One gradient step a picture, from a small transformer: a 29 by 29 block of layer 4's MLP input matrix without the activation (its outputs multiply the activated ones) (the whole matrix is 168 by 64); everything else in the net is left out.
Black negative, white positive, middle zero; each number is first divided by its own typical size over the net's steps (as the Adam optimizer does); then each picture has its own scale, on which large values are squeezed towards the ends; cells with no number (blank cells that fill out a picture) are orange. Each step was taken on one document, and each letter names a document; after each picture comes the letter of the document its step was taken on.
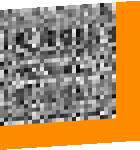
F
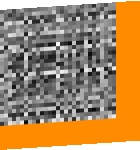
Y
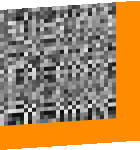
Y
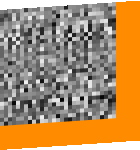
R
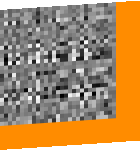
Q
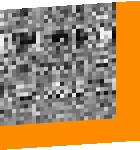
F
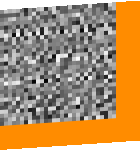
R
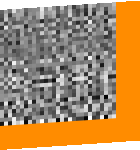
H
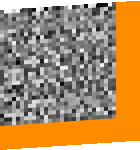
Y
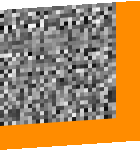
R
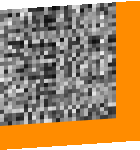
Y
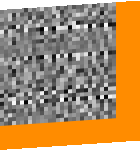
H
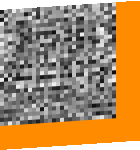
F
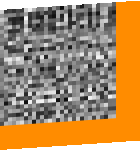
Y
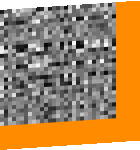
F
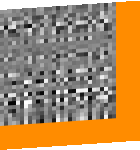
H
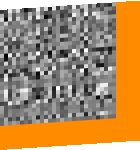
Q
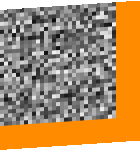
R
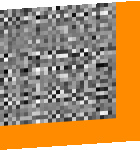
Q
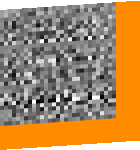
H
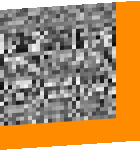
F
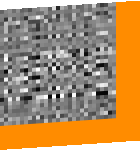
Q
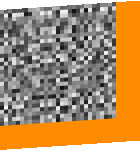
R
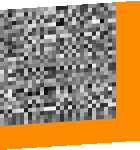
Y
